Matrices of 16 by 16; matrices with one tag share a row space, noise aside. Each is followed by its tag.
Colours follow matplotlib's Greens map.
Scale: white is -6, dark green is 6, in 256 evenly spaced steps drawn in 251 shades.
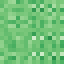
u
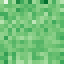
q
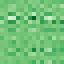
u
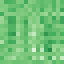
u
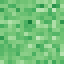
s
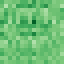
q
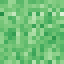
u
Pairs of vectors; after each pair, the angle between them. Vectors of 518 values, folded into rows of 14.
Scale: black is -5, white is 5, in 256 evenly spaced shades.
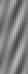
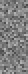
orthogonal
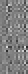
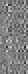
nearly opposite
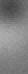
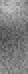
nearly opposite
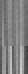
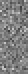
orthogonal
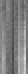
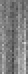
nearly parallel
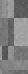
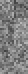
partly aligned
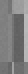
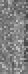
partly opposed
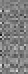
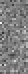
partly aligned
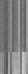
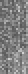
partly aligned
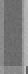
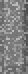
partly opposed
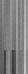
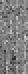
partly aligned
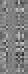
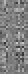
nearly parallel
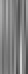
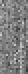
partly aligned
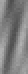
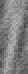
nearly opposite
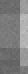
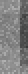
nearly opposite
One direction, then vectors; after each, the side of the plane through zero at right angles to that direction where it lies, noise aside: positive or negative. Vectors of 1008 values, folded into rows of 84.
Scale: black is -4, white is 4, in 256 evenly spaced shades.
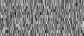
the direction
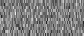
negative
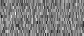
negative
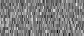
negative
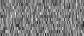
negative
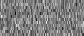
positive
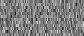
positive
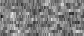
negative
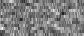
negative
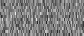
negative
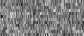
negative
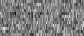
positive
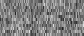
positive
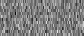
positive
